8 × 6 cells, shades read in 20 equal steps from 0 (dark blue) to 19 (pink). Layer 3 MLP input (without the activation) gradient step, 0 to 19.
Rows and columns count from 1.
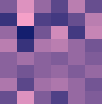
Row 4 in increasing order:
3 8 11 13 14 14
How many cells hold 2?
0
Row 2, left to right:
3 19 5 4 7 14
